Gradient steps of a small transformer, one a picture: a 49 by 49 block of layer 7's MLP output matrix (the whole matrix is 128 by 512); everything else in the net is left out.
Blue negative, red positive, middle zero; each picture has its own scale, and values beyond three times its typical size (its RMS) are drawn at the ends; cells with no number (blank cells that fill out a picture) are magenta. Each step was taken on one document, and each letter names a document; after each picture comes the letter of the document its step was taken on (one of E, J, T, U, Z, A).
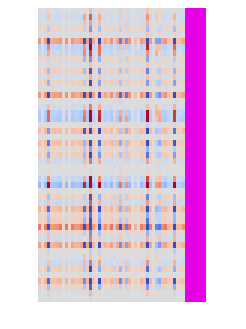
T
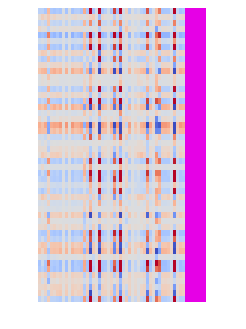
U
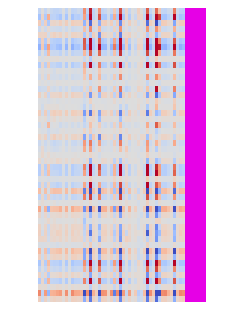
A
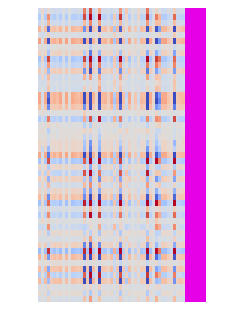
T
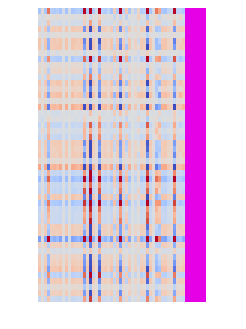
T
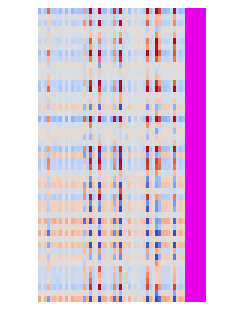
A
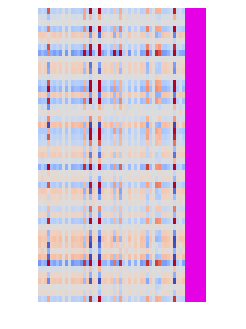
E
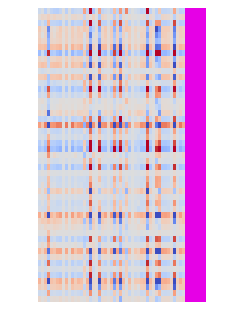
U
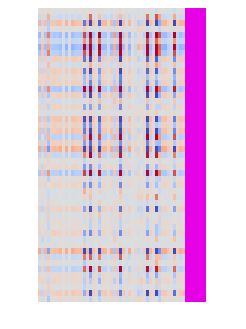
A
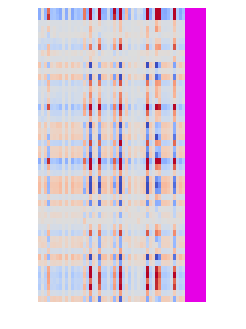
U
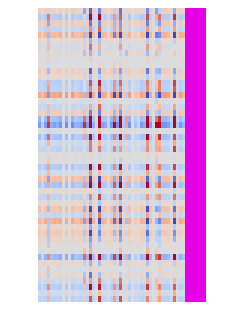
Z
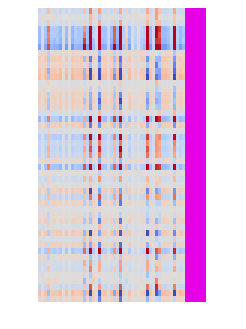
A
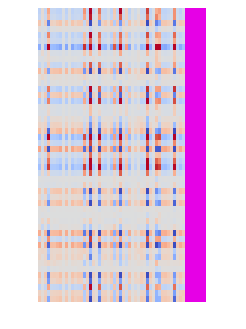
A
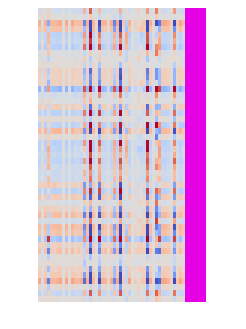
U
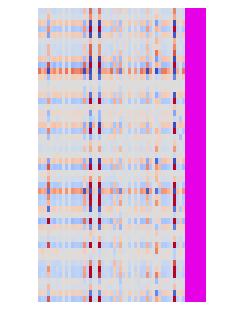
E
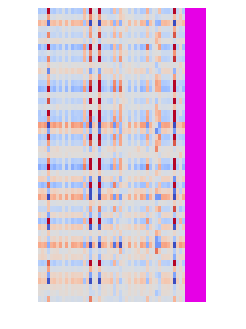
E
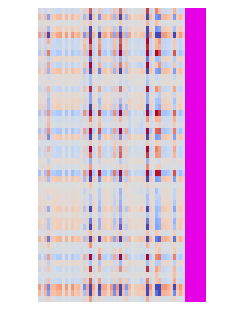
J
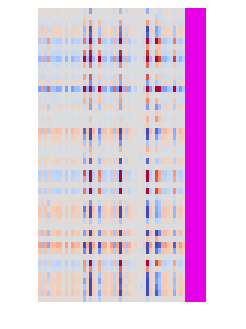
J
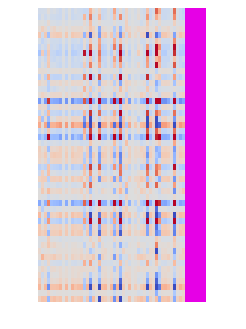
Z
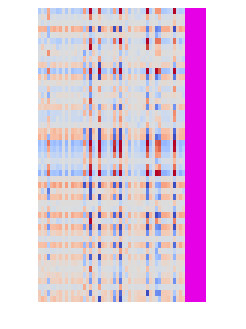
Z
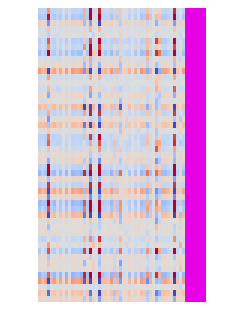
E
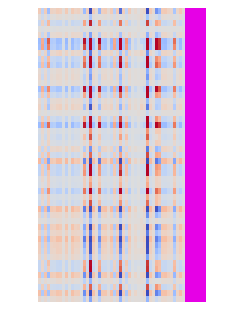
J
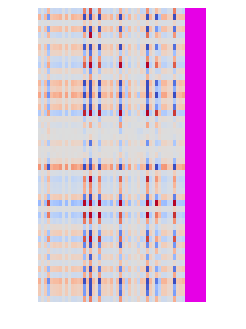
T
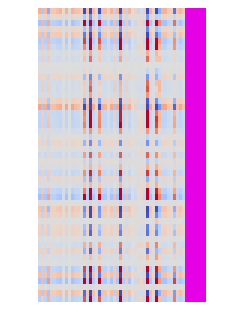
J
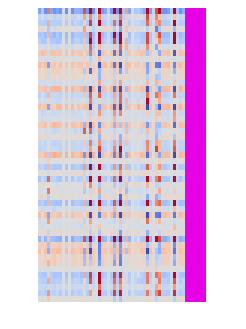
U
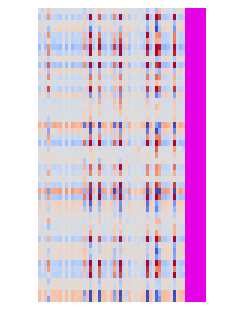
A
